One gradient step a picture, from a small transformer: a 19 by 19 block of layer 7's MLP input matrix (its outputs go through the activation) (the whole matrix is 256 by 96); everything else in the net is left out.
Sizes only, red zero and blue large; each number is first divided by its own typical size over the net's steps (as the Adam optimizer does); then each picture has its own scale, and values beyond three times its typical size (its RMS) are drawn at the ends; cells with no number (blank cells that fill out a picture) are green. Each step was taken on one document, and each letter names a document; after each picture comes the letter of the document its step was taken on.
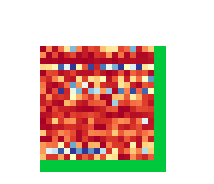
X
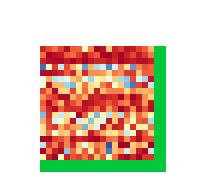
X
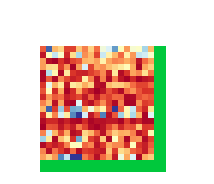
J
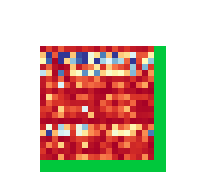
J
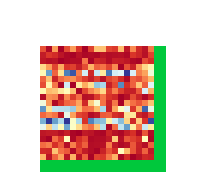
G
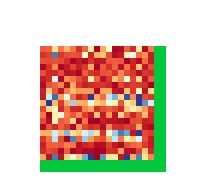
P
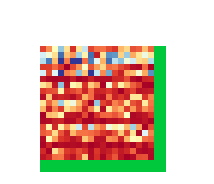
J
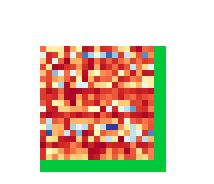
J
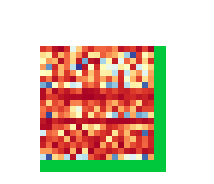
J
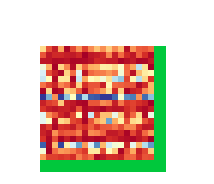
X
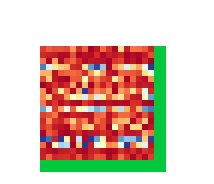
G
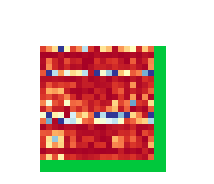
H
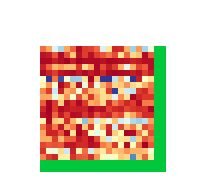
X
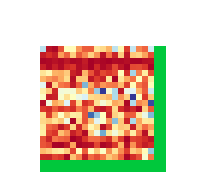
X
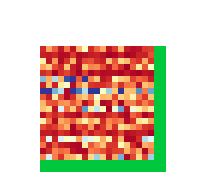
G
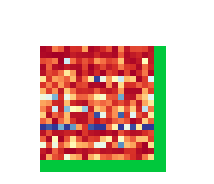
G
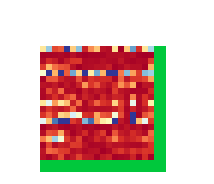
H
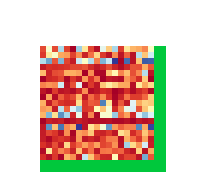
J
